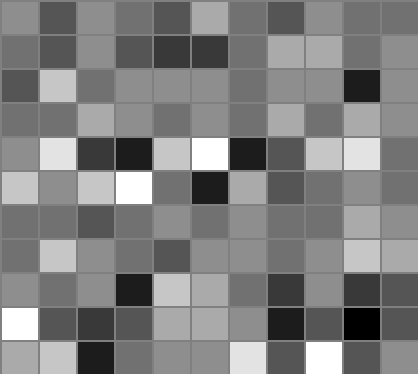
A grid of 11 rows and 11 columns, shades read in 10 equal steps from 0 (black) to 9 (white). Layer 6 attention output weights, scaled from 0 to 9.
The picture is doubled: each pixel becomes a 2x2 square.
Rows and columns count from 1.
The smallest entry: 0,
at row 10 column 10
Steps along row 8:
up down down down up same down up up down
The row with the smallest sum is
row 10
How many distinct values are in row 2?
5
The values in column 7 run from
1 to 8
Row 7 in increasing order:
3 4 4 4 4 4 4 5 5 5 6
